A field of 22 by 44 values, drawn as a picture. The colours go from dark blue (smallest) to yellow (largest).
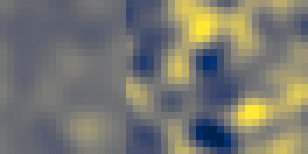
Mirror symmetry: none. Grain: blotchy. Average level on the scale: 50%. Seam: vertical, 40% of the way across, the left part calmer.
